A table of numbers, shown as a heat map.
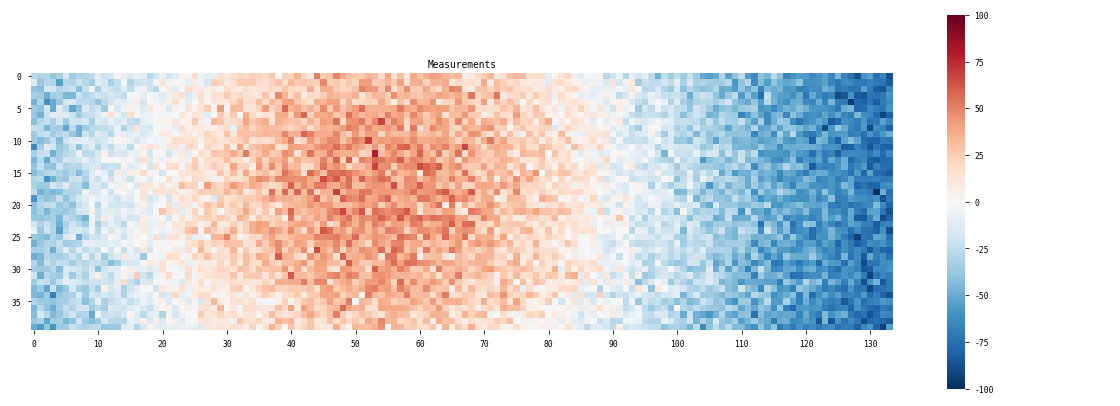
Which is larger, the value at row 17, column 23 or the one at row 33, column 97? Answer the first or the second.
the first
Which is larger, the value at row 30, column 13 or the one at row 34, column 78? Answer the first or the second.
the second
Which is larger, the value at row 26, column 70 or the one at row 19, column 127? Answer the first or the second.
the first
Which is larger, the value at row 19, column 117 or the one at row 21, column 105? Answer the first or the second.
the second
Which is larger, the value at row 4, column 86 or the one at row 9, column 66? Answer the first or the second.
the second
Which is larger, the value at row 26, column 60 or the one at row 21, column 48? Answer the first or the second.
the second
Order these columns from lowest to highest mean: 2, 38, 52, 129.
129, 2, 38, 52
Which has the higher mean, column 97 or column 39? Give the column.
39
